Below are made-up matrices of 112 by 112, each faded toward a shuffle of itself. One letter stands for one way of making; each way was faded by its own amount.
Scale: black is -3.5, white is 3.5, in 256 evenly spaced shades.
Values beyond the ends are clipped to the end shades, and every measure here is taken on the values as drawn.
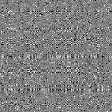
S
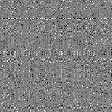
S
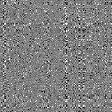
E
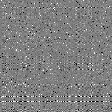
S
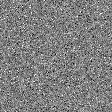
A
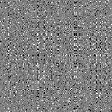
E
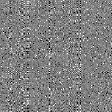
E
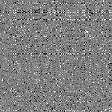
S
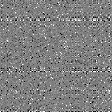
S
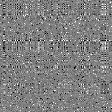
S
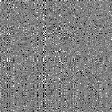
E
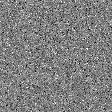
A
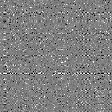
S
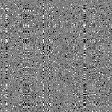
E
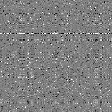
S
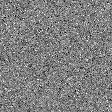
A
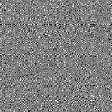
S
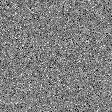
A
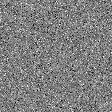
A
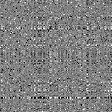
S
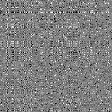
S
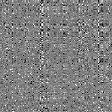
E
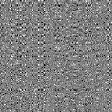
E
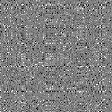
S
